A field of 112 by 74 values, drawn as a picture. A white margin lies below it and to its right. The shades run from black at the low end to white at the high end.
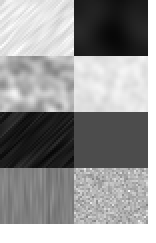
It is made of 4 by 2 panels. Panel 1,1: very high, slanting up to the right, faint in contrast. Panel 1,2: very low, smooth, faint in contrast. Panel 2,1: high, blotchy. Panel 2,2: very high, blotchy, faint in contrast. Panel 3,1: very low, slanting up to the right, faint in contrast. Panel 3,2: low, flat. Panel 4,1: middling, streaked downward, faint in contrast. Panel 4,2: high, fine-grained.
